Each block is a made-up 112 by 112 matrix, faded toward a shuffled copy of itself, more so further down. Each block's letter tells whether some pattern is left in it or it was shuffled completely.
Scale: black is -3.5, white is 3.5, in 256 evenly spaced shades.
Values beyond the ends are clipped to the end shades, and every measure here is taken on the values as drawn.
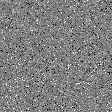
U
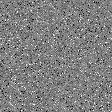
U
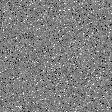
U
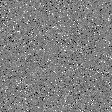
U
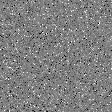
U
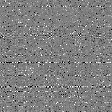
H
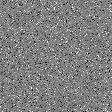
U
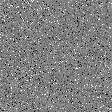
U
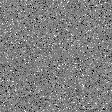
U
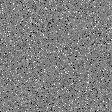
U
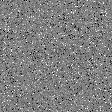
U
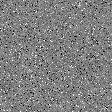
U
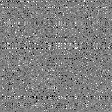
H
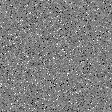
U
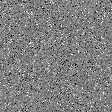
U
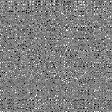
H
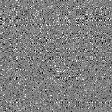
H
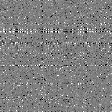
H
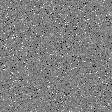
U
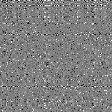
H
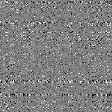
H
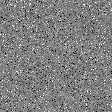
U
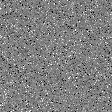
U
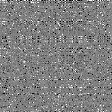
H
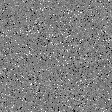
U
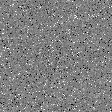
U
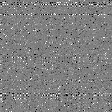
H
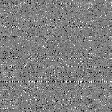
H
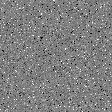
U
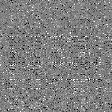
H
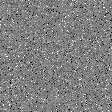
U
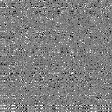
H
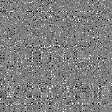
H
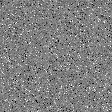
U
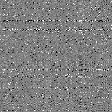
H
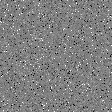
U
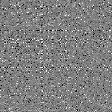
H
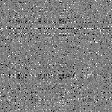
H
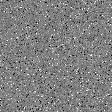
U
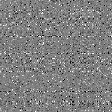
H
